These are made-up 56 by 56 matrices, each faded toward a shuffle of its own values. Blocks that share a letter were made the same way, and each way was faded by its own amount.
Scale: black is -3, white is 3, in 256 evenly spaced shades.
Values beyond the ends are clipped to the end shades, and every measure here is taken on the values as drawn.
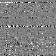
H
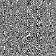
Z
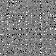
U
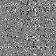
U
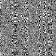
Z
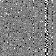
Z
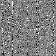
Z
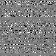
H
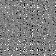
U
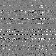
H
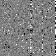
Z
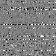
H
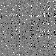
U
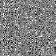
Z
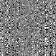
Z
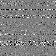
H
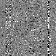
Z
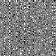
Z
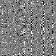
Z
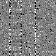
Z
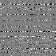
H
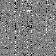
U
